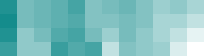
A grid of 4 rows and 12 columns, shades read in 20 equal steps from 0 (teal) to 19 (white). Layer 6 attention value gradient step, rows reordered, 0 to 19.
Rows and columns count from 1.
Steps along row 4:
up same down up down up down up up up up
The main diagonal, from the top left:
1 8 8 3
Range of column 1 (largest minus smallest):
3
